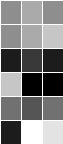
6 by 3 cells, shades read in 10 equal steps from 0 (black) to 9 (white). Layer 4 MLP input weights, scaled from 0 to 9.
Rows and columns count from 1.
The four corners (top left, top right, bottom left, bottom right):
5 5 1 8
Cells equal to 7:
2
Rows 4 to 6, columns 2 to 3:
0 0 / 3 4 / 9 8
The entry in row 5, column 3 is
4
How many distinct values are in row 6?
3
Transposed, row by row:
5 5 1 7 4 1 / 6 6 2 0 3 9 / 5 7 1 0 4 8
